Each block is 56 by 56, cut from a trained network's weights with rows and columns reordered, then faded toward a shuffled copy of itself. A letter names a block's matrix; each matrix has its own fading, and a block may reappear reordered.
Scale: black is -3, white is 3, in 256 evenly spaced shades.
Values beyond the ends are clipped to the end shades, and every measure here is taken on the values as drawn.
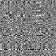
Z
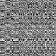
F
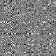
Z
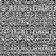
F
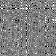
Z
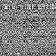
F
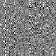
Z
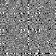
Z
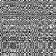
F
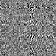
Z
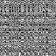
F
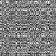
F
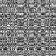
F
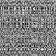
F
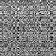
F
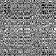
F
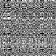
F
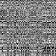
F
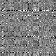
Z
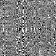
Z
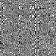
Z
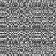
F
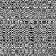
F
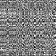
F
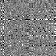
Z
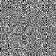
Z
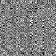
Z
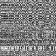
F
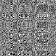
Z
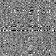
Z
